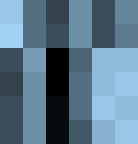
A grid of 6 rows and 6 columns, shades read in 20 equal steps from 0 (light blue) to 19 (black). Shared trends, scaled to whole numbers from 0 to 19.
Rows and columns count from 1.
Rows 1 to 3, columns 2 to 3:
9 13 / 9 12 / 5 19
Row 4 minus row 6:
1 0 1 -2 -1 0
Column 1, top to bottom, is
1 0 12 13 12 12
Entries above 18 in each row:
0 0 1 1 0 0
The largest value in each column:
13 9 19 11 12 8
